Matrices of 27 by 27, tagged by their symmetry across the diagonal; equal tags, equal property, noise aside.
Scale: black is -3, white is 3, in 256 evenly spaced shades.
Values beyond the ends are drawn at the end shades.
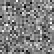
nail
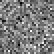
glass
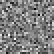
nail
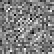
glass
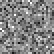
glass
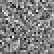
nail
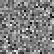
nail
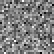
nail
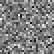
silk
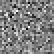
nail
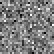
silk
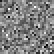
glass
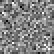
glass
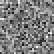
glass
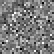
glass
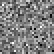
silk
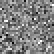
silk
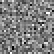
nail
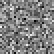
silk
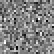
silk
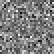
silk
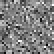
nail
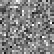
silk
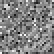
glass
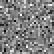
nail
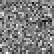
silk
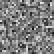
glass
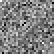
glass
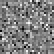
nail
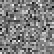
silk
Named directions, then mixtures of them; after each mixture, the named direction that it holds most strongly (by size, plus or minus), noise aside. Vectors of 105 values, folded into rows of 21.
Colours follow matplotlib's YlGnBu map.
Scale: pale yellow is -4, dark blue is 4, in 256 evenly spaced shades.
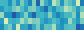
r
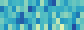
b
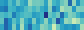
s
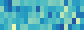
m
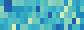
m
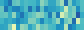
m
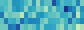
r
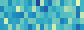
r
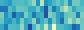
s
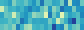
s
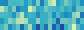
b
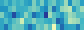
s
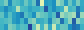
b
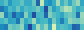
r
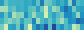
s
